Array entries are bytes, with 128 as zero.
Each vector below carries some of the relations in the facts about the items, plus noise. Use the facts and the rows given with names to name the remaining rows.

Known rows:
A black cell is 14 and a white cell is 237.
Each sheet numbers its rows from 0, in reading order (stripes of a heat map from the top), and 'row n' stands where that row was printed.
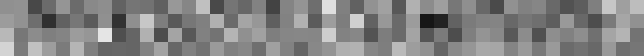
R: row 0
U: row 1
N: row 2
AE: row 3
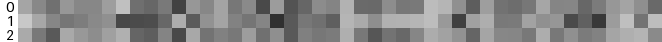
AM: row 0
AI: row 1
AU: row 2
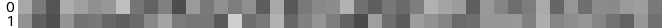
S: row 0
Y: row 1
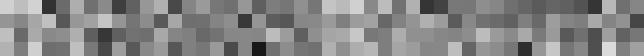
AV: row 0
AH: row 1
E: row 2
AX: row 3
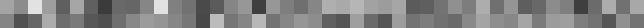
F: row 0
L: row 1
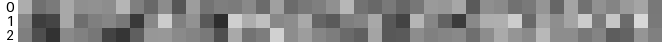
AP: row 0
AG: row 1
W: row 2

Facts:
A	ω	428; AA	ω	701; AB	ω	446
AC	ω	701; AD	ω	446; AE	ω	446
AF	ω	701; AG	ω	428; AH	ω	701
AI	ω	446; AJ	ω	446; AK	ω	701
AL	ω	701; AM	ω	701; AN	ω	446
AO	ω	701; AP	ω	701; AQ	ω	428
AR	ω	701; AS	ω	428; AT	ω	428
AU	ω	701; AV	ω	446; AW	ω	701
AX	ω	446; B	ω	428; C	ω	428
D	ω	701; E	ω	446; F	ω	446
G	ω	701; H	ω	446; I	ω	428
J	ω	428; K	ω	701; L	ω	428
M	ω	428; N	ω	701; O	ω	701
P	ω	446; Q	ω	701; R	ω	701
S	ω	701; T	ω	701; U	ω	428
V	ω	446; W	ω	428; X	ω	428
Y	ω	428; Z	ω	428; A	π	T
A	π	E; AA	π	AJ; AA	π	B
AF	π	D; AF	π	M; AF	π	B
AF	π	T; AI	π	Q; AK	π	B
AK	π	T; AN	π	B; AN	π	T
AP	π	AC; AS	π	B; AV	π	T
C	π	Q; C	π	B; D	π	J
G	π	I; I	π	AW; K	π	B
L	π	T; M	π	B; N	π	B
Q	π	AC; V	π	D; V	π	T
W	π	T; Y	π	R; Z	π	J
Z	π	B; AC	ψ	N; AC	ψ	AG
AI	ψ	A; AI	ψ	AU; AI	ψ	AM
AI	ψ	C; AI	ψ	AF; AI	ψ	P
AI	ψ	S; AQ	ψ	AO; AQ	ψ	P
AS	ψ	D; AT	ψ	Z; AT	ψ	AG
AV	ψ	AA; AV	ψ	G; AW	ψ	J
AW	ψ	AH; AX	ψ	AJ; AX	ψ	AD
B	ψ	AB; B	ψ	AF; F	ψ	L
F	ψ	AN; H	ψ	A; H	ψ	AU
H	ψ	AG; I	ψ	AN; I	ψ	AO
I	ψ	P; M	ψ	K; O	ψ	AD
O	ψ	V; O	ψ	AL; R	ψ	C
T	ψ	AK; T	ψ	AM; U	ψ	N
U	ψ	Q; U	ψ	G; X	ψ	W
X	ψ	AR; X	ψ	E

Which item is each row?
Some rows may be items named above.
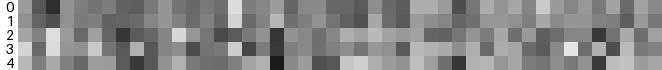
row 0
A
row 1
Y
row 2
F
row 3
AD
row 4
H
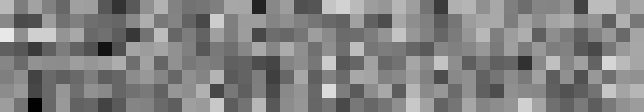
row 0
H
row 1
Z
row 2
P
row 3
X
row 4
O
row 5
B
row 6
R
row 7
C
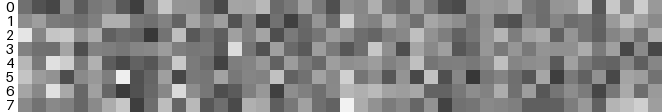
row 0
AT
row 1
T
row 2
P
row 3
J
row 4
AN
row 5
G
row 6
F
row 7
AC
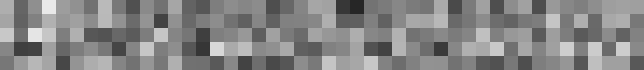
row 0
AO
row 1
AL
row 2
AN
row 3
AG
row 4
AW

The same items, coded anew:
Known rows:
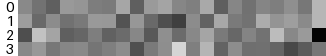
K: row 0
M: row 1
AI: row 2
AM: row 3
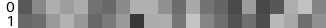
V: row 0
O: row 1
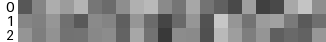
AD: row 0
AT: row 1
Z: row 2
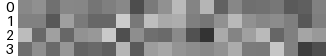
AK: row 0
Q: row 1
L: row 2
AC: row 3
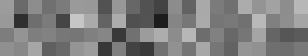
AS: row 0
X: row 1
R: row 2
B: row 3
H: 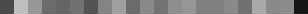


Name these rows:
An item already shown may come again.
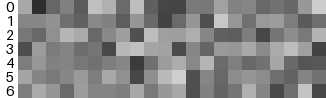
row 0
W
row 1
AT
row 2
AL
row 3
AV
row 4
R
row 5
AO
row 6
P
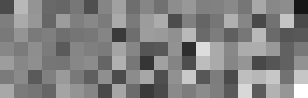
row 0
H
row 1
P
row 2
T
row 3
U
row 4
AG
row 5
AW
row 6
J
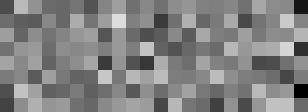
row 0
H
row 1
E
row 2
Y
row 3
F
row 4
C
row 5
N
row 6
AI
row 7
AX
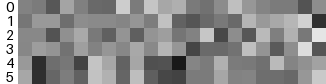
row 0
G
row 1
F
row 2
AH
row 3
AN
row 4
X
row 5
W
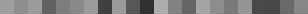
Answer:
A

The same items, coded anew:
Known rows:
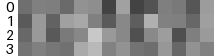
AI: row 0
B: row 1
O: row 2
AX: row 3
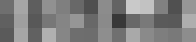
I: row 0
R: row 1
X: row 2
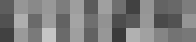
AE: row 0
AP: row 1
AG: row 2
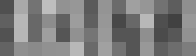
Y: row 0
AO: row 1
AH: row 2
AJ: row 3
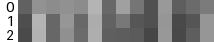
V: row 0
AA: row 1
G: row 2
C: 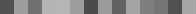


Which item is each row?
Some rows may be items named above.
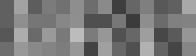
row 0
T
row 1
AV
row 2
AL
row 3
P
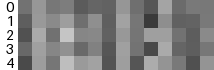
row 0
F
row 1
E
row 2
L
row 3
AN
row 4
A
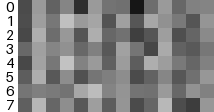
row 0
AC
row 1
A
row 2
N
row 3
AN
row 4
Z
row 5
AW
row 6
AX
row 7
AO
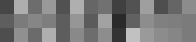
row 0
N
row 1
H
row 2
AT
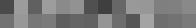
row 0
U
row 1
F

